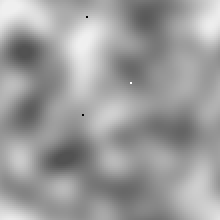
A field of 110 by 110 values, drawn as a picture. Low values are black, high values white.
Average level on the scale: 60%. Mirror symmetry: none. Lone odd cells: 3, 1 higher and 2 lower than their neighbours. Grain: smooth.
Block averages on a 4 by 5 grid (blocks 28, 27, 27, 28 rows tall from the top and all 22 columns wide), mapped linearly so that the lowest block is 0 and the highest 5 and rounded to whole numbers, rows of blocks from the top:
4 5 4 0 5
1 4 3 2 3
2 1 3 1 2
3 2 1 1 5
